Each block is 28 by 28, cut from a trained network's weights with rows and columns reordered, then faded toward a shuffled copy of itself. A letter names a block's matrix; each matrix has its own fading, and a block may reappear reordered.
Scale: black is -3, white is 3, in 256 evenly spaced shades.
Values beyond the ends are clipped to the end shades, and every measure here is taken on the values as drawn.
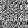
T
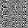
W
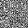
T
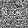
T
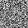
T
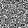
T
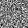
T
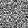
T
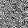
T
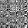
W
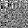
W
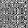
W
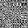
W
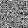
T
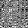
W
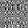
W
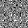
W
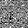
W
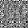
W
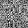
T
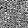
T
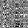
W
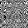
W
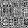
W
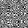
W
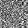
T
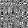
W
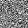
T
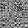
W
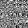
W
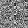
T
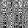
W
